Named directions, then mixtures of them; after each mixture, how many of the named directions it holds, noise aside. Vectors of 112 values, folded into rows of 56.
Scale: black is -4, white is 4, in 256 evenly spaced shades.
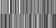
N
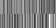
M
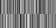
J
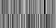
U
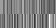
one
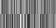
three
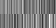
one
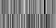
one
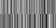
three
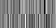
two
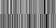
three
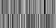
one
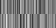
one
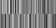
two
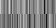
three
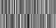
two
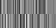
one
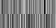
one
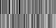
one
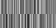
one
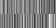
one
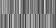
two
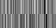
three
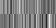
two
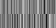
two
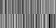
one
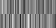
three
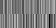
one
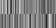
three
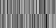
three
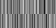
three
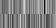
one
